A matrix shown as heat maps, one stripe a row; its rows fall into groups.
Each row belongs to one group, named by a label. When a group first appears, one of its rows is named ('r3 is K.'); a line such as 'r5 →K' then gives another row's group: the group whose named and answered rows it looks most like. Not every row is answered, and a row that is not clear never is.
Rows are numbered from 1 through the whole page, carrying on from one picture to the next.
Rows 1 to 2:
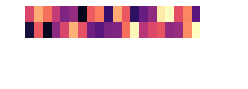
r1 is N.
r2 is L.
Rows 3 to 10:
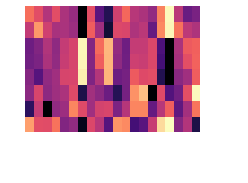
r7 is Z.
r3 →N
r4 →N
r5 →Z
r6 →Z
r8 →L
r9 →L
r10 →N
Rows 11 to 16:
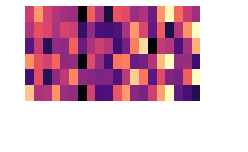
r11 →N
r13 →L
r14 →N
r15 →L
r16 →N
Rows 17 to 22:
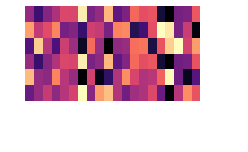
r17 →Z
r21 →N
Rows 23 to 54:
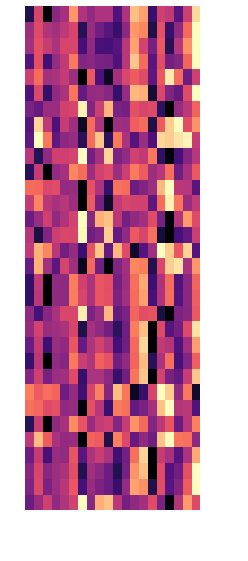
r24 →L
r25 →L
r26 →L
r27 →N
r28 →L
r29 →Z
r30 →N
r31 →N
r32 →Z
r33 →L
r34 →N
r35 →N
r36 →Z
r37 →Z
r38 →N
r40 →L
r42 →Z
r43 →L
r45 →L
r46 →L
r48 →N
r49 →L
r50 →N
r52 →L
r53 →L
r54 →Z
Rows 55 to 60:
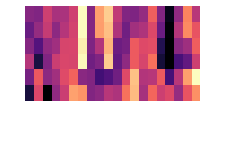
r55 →Z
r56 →Z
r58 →Z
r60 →L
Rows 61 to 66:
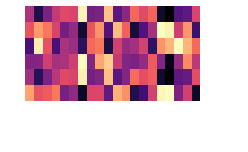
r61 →Z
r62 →N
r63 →N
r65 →Z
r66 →N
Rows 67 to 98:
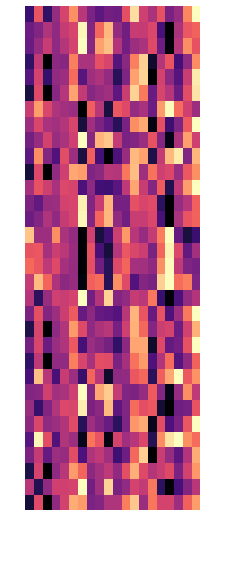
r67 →L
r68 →Z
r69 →Z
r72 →L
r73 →N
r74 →L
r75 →Z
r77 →L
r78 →L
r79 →Z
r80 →Z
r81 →N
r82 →N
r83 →N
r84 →N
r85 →Z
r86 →L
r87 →L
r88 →L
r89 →L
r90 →N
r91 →Z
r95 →L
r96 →L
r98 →L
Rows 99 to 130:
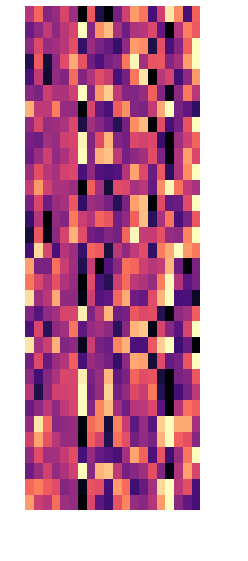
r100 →Z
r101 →L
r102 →L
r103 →L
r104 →Z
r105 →N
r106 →L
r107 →Z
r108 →Z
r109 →L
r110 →N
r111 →L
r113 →L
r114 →N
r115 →N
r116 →N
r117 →N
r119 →L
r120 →N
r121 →L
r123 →Z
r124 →Z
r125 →N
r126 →N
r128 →Z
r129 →N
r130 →N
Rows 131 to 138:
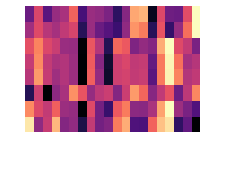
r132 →L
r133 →N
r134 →N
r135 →N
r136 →L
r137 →N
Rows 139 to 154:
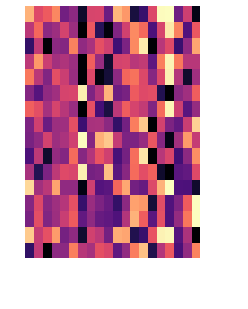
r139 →N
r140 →N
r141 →L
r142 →N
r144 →Z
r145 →N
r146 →L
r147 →Z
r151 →L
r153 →N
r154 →L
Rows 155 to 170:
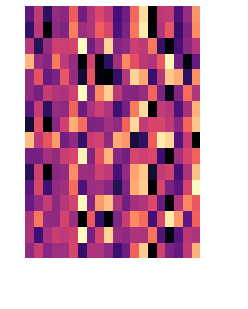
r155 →L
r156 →L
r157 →Z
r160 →Z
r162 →L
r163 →N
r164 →Z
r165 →L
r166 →L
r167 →Z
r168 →N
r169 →Z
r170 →L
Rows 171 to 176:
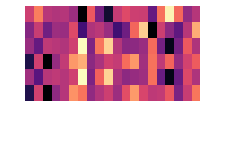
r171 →N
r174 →L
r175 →Z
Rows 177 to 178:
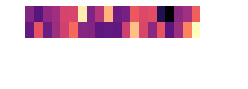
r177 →Z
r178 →L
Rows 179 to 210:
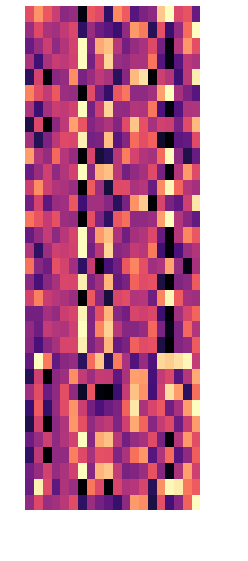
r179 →N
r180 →L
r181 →Z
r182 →Z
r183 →L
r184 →N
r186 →L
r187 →Z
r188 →N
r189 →Z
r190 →N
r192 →N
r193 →Z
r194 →Z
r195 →N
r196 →Z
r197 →N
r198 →Z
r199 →Z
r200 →Z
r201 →N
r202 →L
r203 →N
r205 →L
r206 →Z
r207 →L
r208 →Z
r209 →N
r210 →L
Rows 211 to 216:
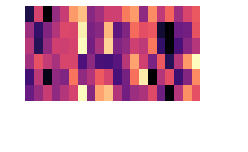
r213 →Z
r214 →L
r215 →L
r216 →Z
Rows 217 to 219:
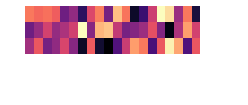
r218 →Z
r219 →N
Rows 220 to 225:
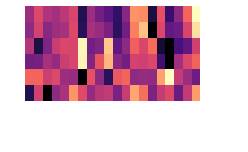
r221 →L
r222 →Z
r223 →Z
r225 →L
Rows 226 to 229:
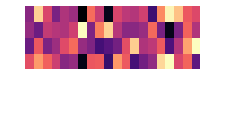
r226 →N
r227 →Z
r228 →L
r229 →N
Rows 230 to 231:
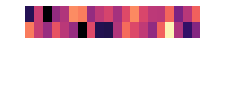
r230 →L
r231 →N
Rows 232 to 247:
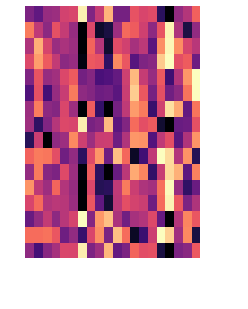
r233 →N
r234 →N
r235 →N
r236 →L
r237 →L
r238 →N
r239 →Z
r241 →N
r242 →N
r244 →N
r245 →Z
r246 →N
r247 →Z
